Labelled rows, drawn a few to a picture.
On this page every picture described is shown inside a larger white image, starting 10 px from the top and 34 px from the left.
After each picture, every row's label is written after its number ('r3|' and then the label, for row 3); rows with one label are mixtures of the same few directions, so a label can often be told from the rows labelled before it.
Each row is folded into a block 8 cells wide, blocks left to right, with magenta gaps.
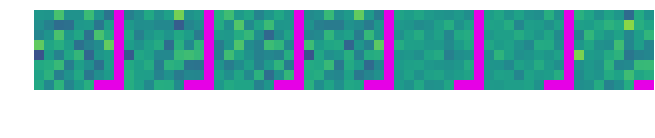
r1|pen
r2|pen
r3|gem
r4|pen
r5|pen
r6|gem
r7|pen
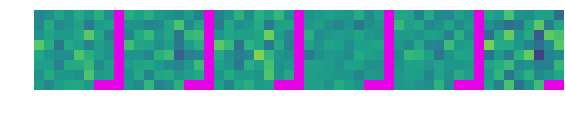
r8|gem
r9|pen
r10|gem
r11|pen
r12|gem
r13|pen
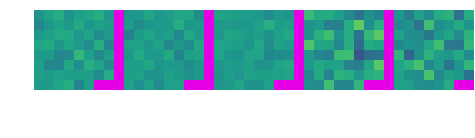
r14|gem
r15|pen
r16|pen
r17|pen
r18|gem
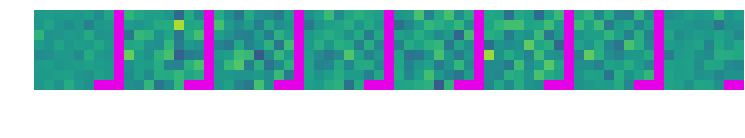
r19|pen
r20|pen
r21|gem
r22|gem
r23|gem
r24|pen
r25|gem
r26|pen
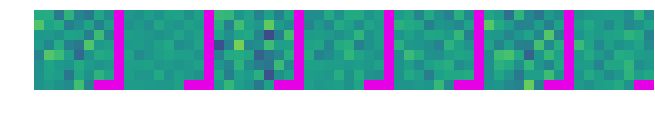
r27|gem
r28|gem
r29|gem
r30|gem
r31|gem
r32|gem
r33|gem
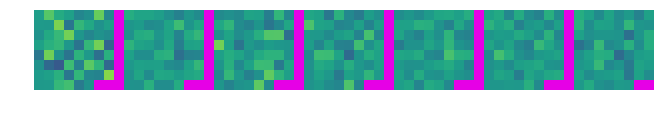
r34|gem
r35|pen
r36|gem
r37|gem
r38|pen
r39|gem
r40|gem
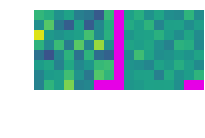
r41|pen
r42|gem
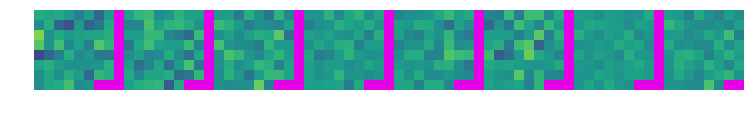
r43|pen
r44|gem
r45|gem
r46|gem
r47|pen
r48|gem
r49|pen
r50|gem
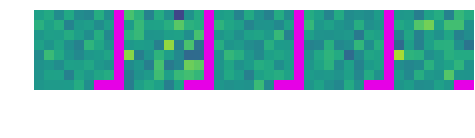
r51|gem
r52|pen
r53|gem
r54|gem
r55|pen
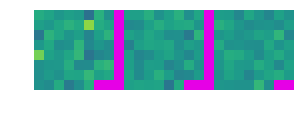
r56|pen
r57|gem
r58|gem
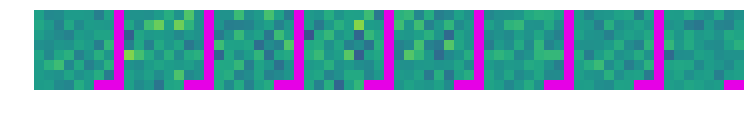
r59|gem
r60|pen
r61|pen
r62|pen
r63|gem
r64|pen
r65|gem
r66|pen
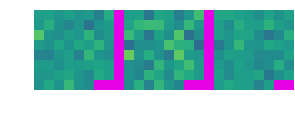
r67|pen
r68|pen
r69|gem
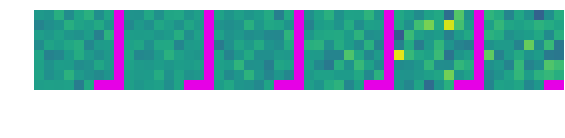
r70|gem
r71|gem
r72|gem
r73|gem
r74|pen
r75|pen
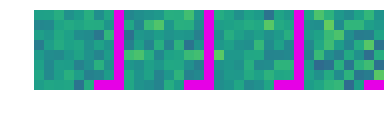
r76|gem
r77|pen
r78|pen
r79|gem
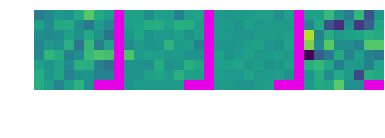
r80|pen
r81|pen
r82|gem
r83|pen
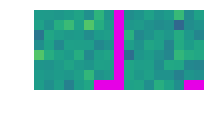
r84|pen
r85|pen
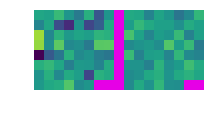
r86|pen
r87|pen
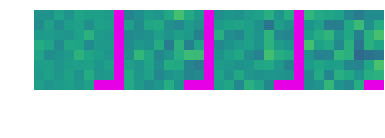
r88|gem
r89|pen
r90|pen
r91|pen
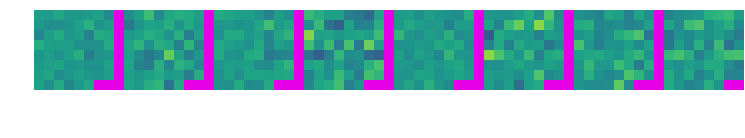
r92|pen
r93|gem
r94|pen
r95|pen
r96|pen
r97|pen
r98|gem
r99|pen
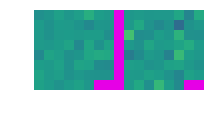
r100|pen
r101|pen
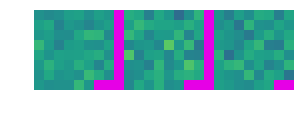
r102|gem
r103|pen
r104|gem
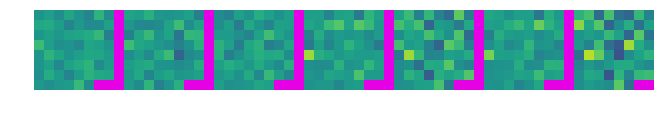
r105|gem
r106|pen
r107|gem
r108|pen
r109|gem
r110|pen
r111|gem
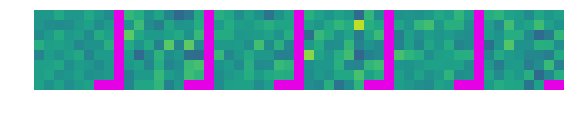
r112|pen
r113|pen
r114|pen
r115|pen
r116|pen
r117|gem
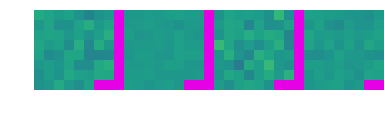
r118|pen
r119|pen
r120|gem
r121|pen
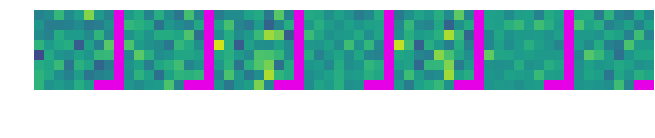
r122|pen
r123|gem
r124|gem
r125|pen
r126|gem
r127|pen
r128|gem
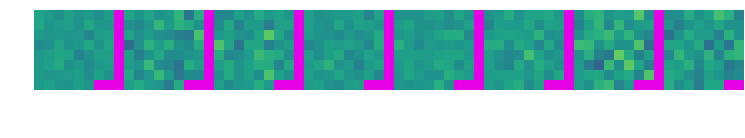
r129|gem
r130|gem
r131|gem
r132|gem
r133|gem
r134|gem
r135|gem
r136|pen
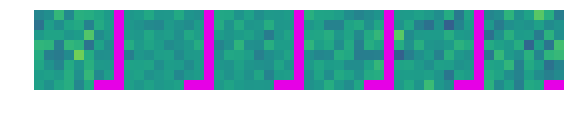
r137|gem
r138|pen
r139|gem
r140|pen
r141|pen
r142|pen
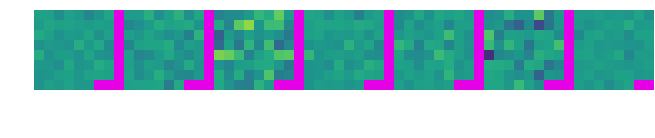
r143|pen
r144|gem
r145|pen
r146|pen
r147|gem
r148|pen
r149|pen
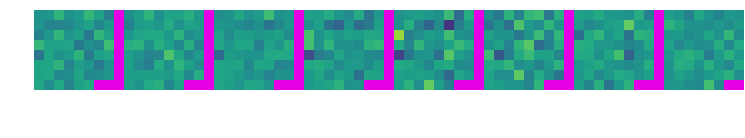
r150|pen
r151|gem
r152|pen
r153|pen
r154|pen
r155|gem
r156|pen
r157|gem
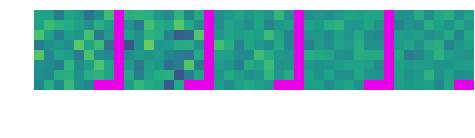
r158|pen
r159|gem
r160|gem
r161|pen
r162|gem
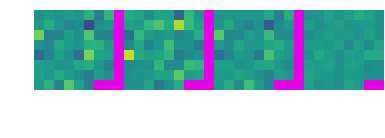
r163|pen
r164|pen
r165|pen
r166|pen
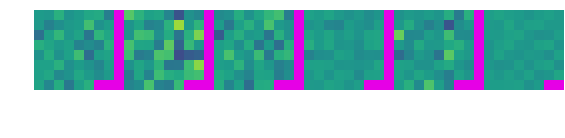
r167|pen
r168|pen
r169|pen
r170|pen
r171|pen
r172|gem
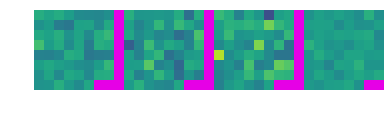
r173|pen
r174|gem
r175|pen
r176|gem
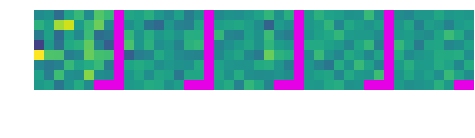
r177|pen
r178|pen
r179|pen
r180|gem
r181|gem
